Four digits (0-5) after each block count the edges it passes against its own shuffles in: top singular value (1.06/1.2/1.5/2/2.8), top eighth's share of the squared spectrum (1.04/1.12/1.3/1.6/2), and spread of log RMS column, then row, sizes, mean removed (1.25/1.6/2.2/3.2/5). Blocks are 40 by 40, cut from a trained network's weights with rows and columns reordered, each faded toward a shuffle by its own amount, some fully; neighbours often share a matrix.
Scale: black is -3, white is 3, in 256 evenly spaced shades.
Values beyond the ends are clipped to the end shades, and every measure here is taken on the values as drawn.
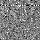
2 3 0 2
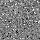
0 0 0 1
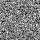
0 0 0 0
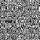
3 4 2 2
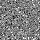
0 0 0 0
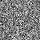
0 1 0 0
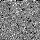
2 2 0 0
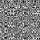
3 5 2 2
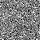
1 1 0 0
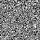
2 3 1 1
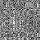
3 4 2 1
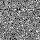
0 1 0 0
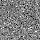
0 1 0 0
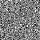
2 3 0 1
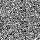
0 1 0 0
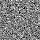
0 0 0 0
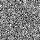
0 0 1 0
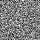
1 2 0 0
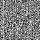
1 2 0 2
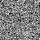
0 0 0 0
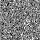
1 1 0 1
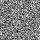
0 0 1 0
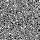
0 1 0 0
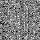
2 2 0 1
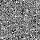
0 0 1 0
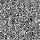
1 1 0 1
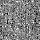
2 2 0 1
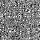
1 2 0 1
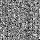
2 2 0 1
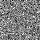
0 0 0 0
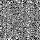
2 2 0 1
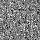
0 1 0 0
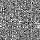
1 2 0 2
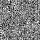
1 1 0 0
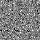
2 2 0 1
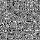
2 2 0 2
